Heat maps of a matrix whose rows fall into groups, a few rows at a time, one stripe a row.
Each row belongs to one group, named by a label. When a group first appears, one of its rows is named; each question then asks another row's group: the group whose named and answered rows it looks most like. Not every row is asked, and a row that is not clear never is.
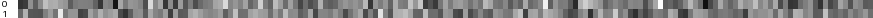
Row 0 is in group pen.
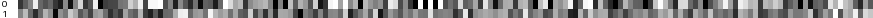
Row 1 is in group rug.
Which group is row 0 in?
pen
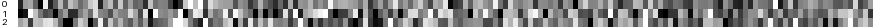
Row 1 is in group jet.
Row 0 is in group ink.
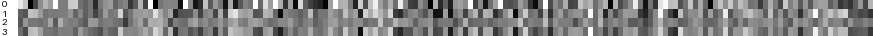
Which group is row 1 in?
pen
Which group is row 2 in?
pen
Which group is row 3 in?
pen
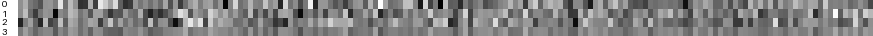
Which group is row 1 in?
rug
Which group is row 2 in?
ink
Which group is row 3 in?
rug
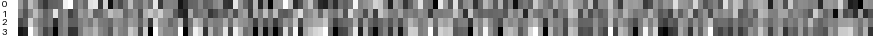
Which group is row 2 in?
jet
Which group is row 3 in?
jet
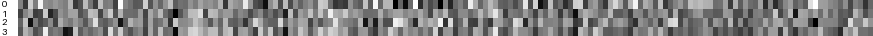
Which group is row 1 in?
ink
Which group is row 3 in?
ink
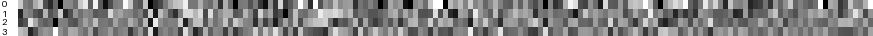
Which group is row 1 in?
ink
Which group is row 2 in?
jet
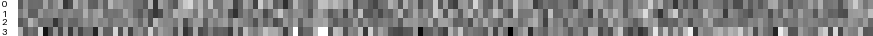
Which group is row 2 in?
jet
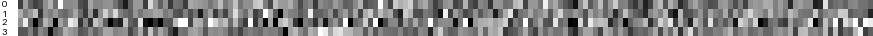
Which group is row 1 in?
pen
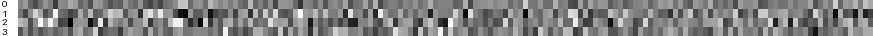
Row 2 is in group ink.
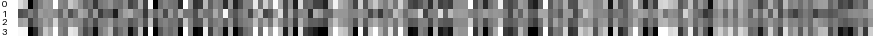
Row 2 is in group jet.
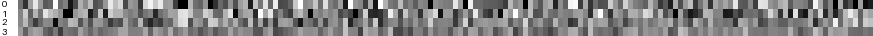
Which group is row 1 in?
ink
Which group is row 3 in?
pen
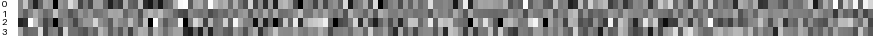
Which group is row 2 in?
jet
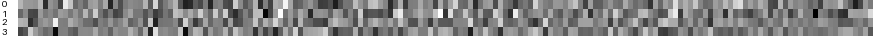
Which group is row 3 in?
jet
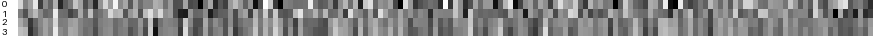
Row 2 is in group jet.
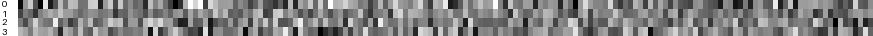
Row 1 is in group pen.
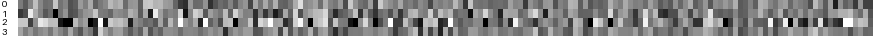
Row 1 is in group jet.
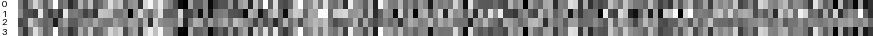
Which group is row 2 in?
jet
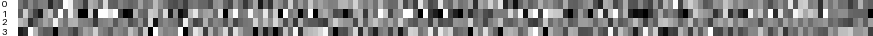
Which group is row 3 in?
jet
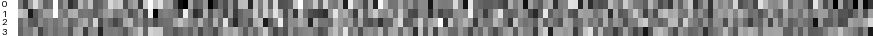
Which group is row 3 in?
pen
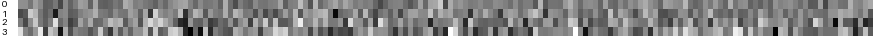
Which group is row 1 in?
jet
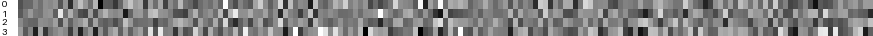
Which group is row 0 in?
pen
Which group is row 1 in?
pen
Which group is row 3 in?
ink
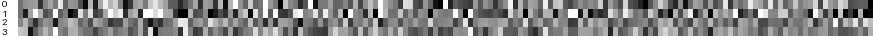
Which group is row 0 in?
pen
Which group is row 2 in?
rug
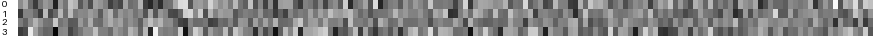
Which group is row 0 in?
rug
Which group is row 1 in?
ink
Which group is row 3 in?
jet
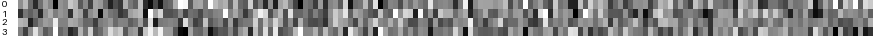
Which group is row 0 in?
rug
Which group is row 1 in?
pen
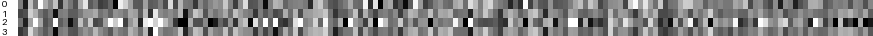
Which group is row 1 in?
jet
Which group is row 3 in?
jet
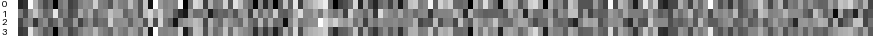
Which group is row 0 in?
jet
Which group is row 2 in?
ink
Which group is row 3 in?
jet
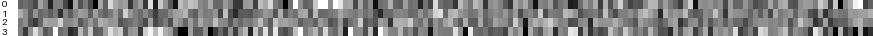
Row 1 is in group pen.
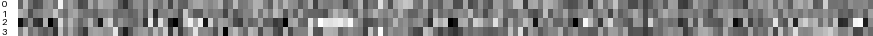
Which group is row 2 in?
ink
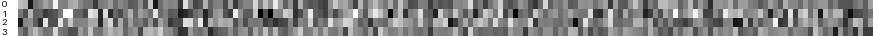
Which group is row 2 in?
ink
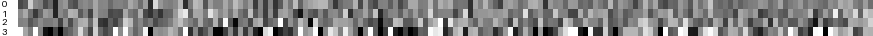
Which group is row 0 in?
jet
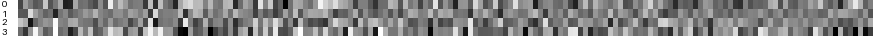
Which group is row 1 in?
jet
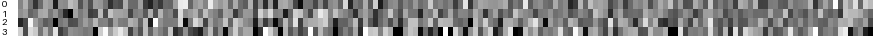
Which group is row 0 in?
rug
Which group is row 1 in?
ink
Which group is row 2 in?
jet
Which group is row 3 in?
pen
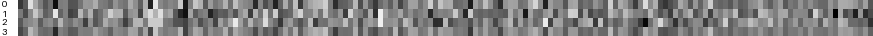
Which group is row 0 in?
jet
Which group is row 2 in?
pen
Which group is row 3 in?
jet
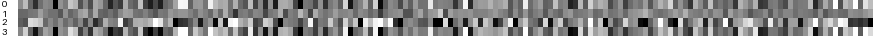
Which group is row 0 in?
rug
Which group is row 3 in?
rug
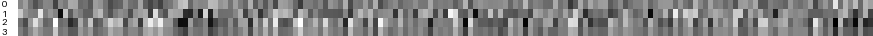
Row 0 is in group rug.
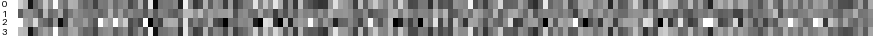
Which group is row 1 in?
ink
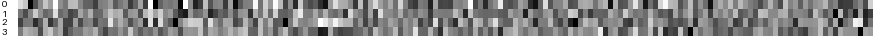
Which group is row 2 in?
ink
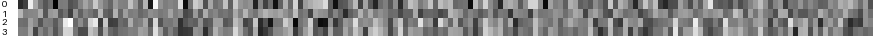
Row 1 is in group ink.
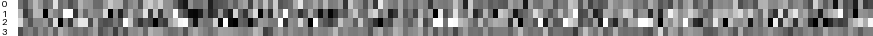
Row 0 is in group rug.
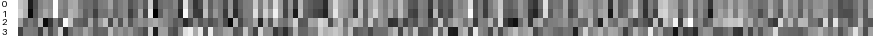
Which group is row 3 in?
ink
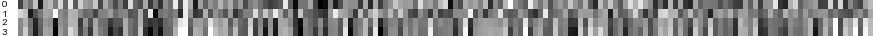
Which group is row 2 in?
rug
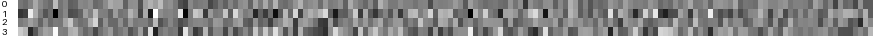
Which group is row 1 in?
jet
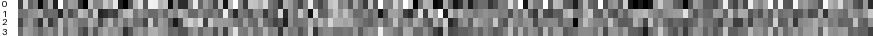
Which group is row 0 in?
pen
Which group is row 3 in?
pen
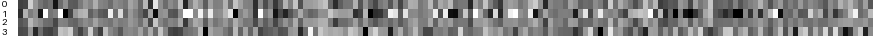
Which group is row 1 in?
ink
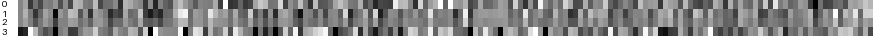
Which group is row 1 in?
rug
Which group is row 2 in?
rug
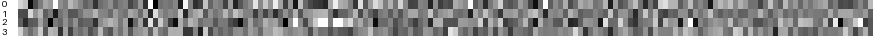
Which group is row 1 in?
jet
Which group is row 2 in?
ink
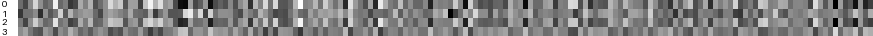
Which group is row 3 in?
rug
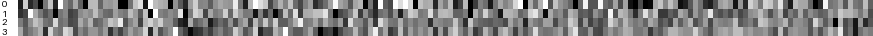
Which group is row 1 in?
jet
